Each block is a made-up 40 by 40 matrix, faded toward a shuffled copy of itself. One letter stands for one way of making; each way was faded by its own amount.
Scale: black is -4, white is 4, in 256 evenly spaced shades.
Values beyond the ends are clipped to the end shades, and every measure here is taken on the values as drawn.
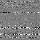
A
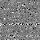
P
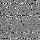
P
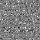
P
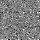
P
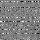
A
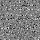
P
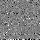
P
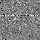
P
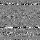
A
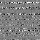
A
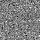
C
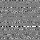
A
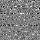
A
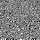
P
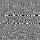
A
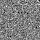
C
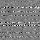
A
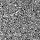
C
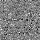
P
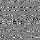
A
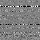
A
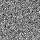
C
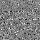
P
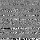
A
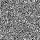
C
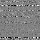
A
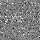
P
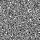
C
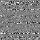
A
